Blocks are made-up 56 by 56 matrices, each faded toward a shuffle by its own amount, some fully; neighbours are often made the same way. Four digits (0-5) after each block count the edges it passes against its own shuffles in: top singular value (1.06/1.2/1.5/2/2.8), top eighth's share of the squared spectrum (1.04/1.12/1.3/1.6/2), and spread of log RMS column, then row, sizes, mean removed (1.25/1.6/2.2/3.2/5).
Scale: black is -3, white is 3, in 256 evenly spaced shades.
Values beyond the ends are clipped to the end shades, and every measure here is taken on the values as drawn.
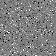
1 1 0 0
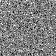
0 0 0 0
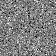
0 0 0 0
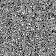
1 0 0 0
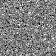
1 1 0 0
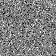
0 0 0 0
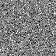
0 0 0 0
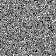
2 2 0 0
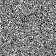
0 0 0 0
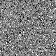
1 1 0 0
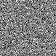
1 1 0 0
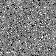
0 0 0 0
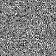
3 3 1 1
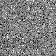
2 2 0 0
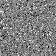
2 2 0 0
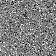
1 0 0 0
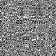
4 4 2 2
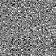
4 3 2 1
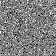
1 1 0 0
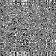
3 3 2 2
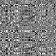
4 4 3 3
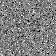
2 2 0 0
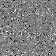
2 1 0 0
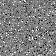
1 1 0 0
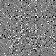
4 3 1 2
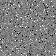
1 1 0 0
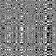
5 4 3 3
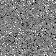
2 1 0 0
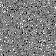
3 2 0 1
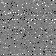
3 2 0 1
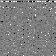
4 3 0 1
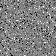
1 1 0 0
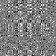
4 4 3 2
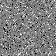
2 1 0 0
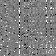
4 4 2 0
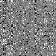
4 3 2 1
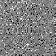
3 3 1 0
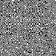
3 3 1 1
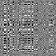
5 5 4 3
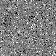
0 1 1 0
